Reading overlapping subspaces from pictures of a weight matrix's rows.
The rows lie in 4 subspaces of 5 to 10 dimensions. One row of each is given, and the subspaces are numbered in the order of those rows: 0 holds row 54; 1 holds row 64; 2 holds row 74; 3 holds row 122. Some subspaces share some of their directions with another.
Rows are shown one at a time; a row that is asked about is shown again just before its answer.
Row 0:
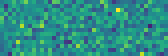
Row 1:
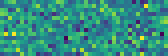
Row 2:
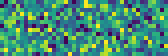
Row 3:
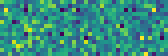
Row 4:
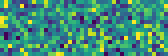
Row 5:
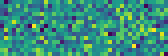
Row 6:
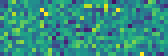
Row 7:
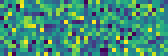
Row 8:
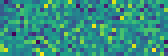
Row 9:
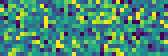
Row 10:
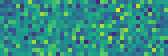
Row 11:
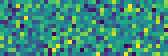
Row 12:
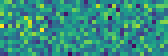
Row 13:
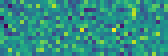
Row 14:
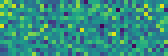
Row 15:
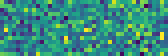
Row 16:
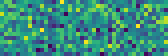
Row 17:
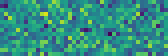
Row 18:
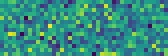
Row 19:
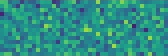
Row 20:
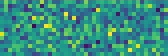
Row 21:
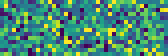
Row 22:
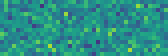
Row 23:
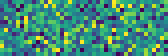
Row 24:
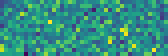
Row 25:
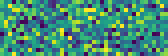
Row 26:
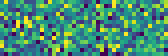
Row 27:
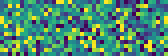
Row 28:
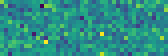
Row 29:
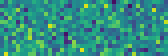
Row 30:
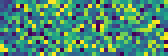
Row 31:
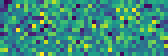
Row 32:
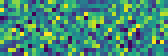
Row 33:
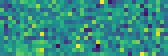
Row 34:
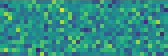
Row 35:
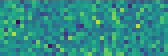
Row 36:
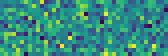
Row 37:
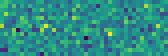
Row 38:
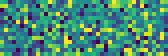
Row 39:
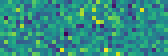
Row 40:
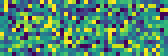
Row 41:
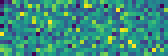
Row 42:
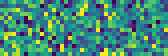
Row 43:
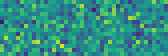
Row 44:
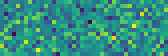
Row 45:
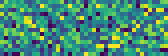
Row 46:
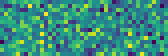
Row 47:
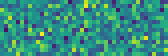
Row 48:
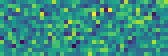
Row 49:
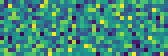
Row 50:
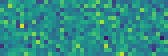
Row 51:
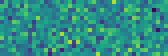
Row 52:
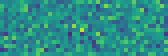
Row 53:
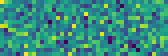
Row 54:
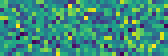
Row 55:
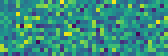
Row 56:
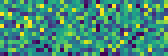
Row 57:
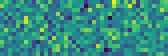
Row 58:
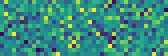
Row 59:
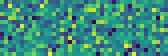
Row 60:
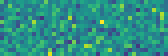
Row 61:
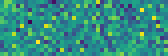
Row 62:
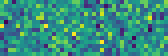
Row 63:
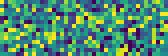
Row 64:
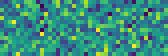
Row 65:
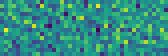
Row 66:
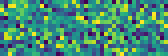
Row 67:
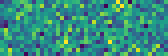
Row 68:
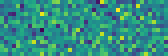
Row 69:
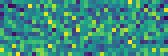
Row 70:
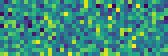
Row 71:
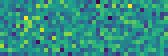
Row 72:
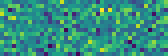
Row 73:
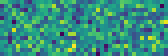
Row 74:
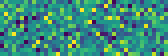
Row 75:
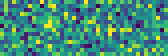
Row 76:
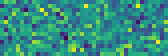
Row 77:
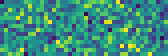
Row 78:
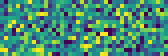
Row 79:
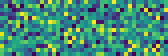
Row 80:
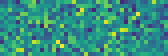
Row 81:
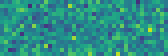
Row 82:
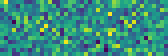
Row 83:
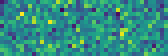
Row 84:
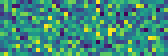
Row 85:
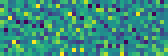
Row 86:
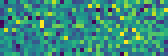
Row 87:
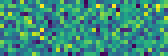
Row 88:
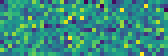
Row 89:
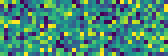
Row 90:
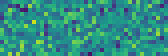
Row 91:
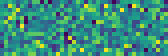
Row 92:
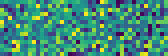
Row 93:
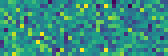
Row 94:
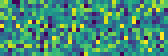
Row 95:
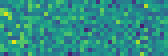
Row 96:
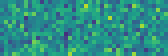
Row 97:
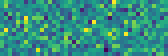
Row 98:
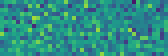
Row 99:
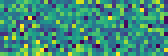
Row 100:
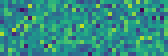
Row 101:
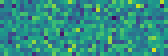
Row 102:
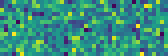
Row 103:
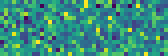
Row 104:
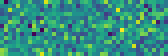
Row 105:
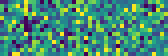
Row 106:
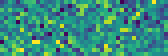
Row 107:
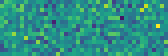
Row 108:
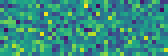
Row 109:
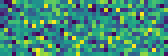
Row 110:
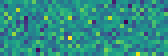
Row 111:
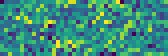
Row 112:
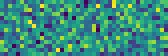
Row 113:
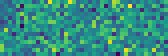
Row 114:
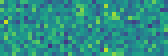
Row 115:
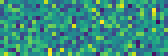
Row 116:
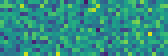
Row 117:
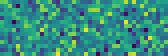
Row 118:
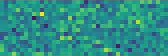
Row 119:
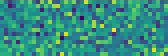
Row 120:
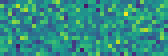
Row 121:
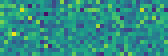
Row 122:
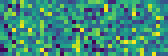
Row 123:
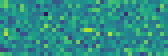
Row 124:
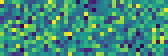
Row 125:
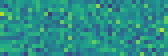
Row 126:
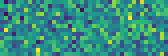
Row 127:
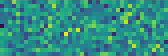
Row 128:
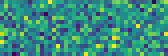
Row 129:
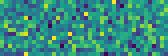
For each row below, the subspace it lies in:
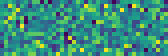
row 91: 1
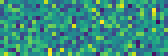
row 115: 1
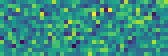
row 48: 3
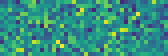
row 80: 0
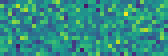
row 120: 1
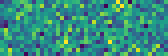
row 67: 0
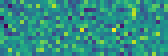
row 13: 3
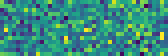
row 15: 3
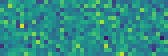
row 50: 0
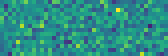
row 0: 3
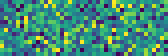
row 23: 0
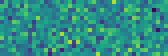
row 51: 1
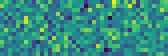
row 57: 2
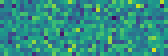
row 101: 1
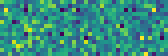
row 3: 1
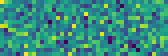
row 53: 0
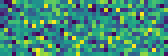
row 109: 3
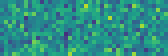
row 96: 1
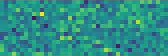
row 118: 3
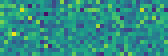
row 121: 3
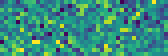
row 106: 0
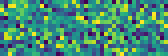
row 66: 0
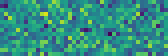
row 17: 2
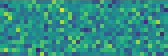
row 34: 2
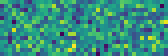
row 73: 1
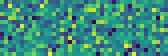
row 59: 1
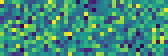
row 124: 0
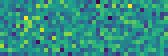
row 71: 2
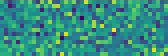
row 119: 3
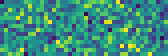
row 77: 0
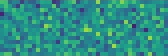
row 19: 1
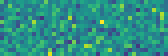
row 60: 1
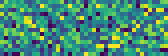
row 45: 3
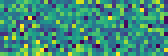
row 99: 3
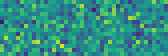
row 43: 0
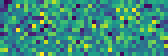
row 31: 2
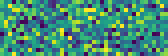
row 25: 3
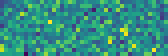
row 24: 0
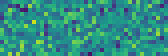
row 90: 3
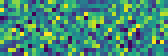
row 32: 0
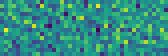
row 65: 3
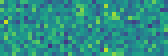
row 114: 0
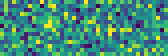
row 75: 2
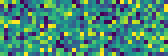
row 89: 0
